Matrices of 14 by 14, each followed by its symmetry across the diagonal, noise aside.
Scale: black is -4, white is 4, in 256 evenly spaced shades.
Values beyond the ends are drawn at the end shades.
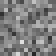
neither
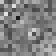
symmetric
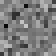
symmetric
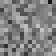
neither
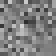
antisymmetric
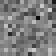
neither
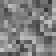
antisymmetric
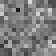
neither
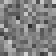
neither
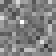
symmetric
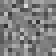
antisymmetric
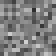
antisymmetric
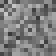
symmetric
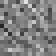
antisymmetric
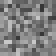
antisymmetric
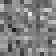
antisymmetric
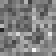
symmetric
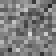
neither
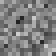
symmetric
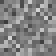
symmetric
